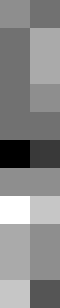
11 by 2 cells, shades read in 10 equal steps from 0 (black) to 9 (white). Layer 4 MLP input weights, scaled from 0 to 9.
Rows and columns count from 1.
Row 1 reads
5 4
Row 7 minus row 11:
-2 2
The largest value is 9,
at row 8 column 1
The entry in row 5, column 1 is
4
